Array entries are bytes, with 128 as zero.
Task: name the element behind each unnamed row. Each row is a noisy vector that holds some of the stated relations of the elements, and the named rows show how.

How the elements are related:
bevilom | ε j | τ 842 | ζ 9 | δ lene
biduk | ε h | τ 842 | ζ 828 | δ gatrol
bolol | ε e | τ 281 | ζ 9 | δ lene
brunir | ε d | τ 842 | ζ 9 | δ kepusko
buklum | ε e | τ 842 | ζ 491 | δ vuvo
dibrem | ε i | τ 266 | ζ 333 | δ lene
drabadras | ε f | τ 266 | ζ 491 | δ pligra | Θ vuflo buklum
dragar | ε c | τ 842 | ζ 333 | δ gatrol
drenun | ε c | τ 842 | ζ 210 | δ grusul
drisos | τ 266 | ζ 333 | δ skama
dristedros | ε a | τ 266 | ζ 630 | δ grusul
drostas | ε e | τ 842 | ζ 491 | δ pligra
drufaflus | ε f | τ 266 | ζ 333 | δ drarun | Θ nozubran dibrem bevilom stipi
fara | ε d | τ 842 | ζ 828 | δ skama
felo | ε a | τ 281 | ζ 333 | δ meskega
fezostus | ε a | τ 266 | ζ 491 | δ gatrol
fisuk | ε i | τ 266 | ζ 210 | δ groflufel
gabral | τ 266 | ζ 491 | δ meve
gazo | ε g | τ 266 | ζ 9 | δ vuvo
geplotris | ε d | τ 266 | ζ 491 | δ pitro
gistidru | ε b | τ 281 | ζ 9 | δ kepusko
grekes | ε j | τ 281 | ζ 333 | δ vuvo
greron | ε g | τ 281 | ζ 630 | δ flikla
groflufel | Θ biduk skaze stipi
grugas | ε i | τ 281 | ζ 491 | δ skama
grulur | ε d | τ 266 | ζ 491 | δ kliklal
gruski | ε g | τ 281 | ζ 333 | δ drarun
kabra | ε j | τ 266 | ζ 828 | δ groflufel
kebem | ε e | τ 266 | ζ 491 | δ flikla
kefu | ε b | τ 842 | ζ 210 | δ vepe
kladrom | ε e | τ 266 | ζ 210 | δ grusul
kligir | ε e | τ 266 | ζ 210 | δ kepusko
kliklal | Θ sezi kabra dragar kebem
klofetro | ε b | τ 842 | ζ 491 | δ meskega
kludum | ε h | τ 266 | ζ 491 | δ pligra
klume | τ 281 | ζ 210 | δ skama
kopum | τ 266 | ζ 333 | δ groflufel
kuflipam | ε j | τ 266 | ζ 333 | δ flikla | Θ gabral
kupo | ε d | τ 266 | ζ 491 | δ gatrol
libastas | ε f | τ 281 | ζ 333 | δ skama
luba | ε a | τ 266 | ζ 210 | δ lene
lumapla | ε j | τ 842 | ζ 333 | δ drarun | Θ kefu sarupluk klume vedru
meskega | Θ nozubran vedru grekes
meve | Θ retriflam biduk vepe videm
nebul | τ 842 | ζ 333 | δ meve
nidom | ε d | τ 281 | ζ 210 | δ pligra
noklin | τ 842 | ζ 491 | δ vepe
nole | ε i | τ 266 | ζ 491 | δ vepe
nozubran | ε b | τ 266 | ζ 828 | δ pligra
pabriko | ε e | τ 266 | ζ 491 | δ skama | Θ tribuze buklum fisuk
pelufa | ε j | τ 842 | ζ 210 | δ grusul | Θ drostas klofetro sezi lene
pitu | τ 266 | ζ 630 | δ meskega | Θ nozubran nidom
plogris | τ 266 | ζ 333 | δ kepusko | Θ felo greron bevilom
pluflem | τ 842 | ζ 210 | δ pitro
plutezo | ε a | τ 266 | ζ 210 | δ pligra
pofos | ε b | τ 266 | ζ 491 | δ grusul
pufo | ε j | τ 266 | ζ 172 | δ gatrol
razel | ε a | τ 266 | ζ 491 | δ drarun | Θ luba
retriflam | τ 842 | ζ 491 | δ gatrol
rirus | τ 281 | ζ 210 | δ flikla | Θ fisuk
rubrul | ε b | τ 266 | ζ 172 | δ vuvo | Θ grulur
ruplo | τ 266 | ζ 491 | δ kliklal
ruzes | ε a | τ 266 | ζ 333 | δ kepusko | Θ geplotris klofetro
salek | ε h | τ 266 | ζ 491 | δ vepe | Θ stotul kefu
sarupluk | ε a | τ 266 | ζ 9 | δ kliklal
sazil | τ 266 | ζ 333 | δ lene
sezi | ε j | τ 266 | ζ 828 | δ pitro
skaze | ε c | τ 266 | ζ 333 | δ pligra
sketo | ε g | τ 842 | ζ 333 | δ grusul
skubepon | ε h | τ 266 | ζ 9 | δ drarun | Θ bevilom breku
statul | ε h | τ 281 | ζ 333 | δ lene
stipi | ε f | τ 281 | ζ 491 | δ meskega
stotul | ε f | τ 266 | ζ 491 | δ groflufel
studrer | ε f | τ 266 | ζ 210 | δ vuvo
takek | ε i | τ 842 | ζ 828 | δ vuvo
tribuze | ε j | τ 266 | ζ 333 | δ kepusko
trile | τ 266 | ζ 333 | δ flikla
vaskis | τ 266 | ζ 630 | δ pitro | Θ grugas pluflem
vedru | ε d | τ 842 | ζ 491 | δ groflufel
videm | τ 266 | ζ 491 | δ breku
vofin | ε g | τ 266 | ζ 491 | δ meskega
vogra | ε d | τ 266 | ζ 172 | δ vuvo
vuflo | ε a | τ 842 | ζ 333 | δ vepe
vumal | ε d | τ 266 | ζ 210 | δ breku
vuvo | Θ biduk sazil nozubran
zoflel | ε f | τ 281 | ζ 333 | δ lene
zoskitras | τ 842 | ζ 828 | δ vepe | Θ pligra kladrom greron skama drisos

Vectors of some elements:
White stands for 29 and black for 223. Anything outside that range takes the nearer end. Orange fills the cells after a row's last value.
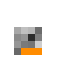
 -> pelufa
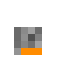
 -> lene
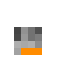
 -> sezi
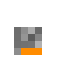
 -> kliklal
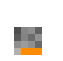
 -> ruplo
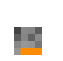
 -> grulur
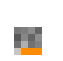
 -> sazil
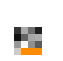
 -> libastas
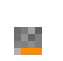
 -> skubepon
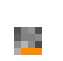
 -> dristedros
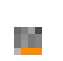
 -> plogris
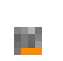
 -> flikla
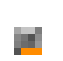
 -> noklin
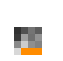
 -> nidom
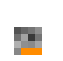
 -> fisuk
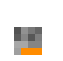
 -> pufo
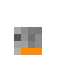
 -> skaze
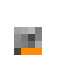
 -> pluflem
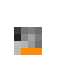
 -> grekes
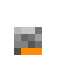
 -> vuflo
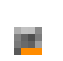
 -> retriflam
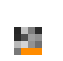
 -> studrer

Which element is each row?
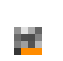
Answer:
kefu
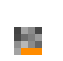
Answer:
vofin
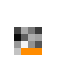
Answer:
stipi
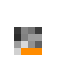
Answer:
gruski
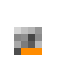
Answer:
drenun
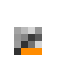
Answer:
takek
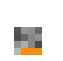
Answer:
sarupluk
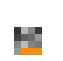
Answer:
pofos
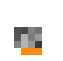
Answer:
bolol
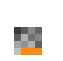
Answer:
kebem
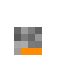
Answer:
tribuze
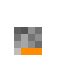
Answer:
kligir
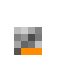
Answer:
dragar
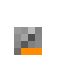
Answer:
drostas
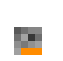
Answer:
nole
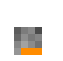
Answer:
drisos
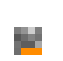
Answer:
vuvo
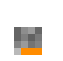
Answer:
pitu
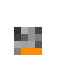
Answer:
gazo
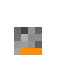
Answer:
kladrom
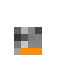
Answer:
nozubran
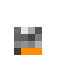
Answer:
klofetro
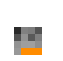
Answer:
geplotris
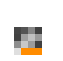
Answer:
felo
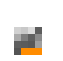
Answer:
zoskitras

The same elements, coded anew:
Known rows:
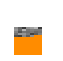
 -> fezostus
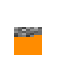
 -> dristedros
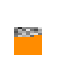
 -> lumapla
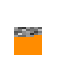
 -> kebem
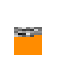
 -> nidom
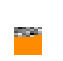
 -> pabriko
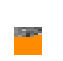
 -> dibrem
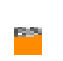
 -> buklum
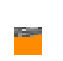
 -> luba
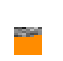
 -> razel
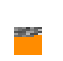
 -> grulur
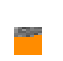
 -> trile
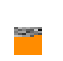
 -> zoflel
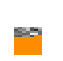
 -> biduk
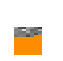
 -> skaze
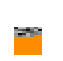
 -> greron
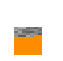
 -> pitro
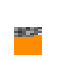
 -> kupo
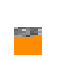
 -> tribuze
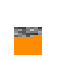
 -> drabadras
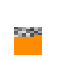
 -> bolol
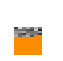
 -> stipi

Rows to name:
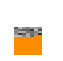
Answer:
klume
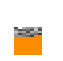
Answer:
gistidru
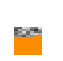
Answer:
bevilom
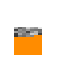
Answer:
vuflo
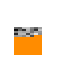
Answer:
pelufa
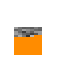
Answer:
fisuk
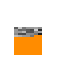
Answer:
libastas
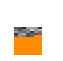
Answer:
ruzes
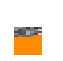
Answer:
vogra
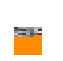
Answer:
rirus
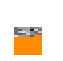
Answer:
grekes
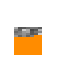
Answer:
pufo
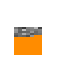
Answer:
sarupluk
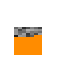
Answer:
rubrul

